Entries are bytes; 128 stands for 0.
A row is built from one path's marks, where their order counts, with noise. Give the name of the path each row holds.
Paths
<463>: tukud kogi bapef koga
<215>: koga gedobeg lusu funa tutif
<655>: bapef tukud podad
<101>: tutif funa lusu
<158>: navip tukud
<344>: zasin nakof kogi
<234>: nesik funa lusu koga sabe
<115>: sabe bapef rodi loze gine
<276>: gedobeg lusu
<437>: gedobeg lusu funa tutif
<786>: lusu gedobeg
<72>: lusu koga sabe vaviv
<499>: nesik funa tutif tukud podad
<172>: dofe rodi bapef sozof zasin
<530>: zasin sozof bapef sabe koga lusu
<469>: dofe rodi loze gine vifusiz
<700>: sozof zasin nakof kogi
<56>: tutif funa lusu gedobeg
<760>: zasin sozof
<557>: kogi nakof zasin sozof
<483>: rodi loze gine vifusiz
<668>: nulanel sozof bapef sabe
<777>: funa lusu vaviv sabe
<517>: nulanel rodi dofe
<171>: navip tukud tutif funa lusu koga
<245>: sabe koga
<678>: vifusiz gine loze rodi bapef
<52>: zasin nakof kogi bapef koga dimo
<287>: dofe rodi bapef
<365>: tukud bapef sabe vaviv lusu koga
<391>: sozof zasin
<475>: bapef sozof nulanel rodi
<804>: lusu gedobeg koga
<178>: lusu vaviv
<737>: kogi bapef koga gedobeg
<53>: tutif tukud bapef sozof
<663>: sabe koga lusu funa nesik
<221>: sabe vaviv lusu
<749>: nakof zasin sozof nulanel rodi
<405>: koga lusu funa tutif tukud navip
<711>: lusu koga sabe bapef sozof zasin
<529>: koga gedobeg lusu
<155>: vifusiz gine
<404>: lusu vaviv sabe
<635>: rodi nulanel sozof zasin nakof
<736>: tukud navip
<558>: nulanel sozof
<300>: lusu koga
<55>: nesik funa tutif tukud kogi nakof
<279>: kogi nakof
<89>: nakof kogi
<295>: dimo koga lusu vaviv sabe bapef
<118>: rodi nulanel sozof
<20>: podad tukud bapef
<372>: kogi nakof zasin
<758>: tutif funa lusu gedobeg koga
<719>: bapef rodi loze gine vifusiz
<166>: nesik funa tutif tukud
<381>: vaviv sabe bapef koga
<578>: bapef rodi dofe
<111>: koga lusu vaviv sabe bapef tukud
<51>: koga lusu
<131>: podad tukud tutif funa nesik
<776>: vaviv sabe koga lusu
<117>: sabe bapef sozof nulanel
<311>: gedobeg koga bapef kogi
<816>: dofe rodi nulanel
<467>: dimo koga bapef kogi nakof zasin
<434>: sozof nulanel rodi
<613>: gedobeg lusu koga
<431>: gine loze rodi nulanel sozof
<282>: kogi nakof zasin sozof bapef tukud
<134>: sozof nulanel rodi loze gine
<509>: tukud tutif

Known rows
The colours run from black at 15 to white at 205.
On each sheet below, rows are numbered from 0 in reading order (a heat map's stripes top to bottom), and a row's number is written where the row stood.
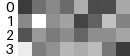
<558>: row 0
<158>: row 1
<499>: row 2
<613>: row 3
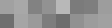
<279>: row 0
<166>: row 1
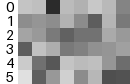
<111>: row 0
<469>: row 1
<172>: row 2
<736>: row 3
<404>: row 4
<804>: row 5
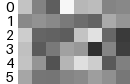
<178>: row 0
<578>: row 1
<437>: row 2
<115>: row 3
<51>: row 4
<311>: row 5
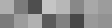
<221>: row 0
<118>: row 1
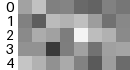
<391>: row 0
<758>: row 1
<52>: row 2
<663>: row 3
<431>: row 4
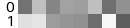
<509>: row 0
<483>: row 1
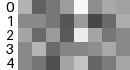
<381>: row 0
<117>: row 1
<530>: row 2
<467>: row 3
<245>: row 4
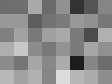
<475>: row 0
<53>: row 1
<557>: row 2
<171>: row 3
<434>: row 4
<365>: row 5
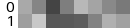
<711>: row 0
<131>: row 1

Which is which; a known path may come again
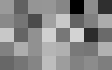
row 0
<134>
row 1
<245>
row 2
<786>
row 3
<372>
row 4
<101>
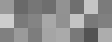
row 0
<287>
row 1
<529>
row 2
<557>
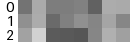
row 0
<517>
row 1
<467>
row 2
<131>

